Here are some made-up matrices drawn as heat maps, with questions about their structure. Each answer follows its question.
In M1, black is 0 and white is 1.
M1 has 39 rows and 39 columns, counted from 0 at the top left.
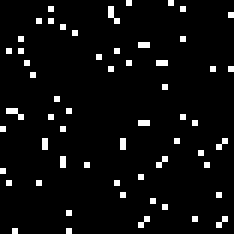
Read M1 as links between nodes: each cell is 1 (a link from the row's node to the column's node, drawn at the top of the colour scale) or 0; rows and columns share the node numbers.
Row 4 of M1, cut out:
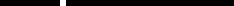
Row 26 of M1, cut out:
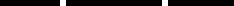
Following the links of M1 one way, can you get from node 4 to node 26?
yes
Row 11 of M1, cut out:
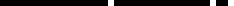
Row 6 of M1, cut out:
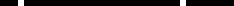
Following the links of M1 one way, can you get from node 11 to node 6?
yes
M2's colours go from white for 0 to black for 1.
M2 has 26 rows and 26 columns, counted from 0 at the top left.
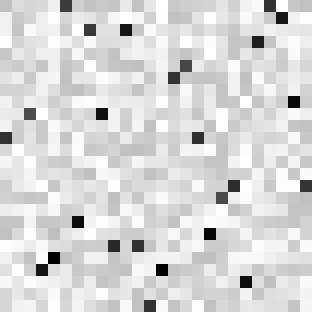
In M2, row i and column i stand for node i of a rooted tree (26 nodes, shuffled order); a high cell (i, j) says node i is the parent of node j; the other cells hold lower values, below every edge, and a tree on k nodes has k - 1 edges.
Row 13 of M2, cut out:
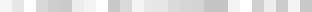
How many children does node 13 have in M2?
0
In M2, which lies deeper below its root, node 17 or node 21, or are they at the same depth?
node 17
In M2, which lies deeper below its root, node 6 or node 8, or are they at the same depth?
node 6
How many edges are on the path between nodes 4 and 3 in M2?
2
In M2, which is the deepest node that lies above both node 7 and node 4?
20
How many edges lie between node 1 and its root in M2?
0
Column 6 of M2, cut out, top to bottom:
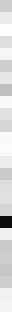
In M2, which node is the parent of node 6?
18
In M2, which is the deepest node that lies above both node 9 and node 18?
20
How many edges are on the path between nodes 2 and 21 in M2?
7
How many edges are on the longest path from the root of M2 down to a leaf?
8
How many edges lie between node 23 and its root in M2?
1
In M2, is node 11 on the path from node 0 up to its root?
yes
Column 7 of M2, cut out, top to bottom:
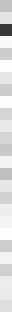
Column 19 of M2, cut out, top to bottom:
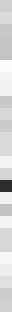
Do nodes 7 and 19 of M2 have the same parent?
no
